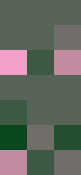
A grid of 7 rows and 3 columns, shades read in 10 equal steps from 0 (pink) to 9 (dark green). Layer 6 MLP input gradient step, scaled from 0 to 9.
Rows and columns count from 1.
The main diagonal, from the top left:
6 6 2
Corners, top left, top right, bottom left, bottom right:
6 6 2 5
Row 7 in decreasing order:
7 5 2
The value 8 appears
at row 6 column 3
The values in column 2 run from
5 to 7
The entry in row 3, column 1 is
0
